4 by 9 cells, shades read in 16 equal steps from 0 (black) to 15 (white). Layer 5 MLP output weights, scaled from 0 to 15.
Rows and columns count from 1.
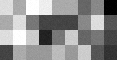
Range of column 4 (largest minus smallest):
12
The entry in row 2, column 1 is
10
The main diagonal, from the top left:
13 13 12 9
